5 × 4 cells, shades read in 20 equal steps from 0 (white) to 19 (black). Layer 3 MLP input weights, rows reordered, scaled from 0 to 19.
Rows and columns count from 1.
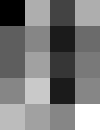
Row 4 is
9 4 17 9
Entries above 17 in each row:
1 0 0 0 0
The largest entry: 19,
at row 1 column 1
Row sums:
45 49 44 39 21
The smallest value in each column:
5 4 9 0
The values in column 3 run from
9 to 17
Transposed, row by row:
19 12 12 9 5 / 6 9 7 4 7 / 14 17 15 17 9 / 6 11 10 9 0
